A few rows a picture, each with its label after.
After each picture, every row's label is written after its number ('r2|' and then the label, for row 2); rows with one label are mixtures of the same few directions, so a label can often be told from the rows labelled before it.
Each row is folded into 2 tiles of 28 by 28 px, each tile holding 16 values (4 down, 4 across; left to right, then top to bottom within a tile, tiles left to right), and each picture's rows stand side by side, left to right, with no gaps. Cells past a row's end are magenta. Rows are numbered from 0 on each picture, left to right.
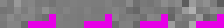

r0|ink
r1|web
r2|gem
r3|gem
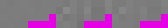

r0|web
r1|web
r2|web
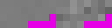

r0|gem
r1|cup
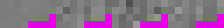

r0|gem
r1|web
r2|ink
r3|web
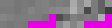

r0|cup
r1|cup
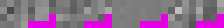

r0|web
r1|cup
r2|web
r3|web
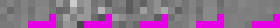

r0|web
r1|ink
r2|cup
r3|web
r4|ink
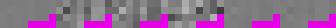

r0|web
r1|web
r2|web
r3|cup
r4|web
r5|web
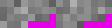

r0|gem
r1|ink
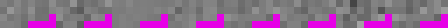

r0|web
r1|gem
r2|ink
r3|web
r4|cup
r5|gem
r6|ink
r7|cup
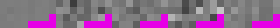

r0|web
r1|ink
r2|gem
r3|cup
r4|web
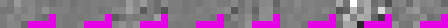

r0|ink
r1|ink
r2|cup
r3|cup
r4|web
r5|ink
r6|ink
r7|gem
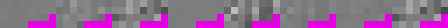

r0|cup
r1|ink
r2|cup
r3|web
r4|web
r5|web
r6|cup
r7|cup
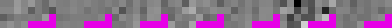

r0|cup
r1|cup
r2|web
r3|gem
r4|web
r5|ink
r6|ink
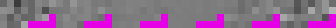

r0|ink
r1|ink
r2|cup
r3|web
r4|cup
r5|cup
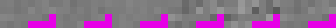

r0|cup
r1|ink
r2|ink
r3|cup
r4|cup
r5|cup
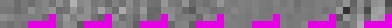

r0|cup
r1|ink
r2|web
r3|gem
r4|web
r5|ink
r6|web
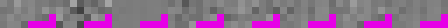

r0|ink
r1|gem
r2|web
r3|ink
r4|cup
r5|web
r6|ink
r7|web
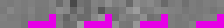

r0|web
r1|ink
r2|gem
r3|ink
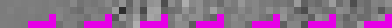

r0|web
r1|gem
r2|web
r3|ink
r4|ink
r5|gem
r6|ink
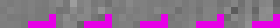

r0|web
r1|ink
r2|ink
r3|web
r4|web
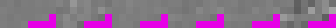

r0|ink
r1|ink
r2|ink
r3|cup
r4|cup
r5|cup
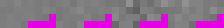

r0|ink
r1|gem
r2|gem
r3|ink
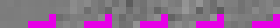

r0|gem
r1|cup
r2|ink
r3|cup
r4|cup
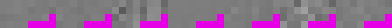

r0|cup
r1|gem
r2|web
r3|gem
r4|web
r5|gem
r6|gem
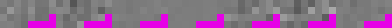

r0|web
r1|ink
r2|cup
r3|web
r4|cup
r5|cup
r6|ink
